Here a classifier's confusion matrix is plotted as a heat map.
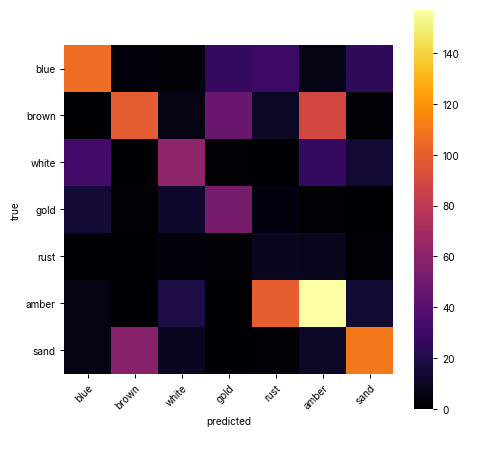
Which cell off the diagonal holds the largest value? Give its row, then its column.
amber, rust
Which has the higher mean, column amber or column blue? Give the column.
amber
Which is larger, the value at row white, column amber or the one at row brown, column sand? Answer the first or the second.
the first
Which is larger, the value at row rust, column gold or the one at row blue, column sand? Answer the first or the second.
the second
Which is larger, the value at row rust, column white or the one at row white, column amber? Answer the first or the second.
the second
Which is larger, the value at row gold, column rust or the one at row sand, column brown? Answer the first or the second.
the second
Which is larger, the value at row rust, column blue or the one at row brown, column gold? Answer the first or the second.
the second
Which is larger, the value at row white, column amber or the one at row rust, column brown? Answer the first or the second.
the first
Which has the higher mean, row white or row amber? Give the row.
amber
